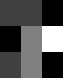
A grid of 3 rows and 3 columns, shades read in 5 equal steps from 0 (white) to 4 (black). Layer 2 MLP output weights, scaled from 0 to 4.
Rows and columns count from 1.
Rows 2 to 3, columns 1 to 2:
4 2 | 3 2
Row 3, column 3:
4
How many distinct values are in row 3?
3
